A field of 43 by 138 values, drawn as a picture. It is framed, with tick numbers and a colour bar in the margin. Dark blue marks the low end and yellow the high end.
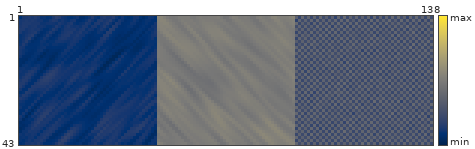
The table splits into one row of 3 panels. Panel 1,1: very low, slanting up to the right, faint in contrast. Panel 1,2: middling, slanting down to the right, faint in contrast. Panel 1,3: low, checkered.
